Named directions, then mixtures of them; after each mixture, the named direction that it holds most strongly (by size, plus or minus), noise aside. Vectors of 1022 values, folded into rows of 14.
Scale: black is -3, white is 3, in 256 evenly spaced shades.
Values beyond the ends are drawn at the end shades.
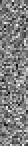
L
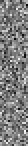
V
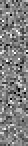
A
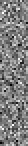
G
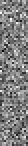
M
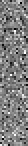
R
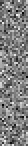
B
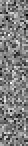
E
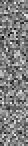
E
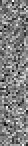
L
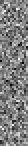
G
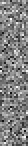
M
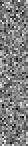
B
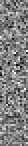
A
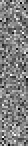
R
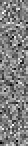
G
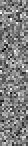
M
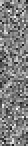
B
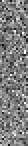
R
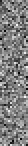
L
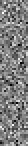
G
